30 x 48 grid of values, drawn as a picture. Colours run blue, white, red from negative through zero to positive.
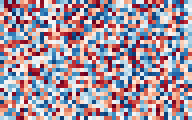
There is no overall slope. The histogram is flat. There is no seam. Neither half mirrors the other. Fine speckle covers the field. On average the colour sits 50% of the way up the scale.
